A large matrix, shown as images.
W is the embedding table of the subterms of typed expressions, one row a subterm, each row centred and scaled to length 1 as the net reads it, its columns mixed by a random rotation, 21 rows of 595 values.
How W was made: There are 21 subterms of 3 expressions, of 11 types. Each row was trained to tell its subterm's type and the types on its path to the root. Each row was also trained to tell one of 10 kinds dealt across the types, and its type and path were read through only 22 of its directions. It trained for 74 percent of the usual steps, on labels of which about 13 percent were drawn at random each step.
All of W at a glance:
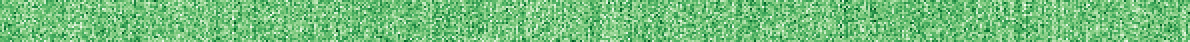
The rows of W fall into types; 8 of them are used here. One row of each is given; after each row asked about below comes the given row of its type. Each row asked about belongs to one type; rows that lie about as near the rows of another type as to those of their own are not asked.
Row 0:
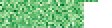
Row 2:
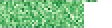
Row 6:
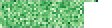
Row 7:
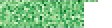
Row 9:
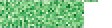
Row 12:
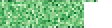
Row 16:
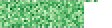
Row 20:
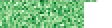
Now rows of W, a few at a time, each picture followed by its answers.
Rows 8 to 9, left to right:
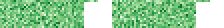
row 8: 16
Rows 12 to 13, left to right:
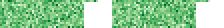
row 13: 16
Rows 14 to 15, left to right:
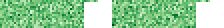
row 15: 12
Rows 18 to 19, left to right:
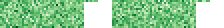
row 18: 0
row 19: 12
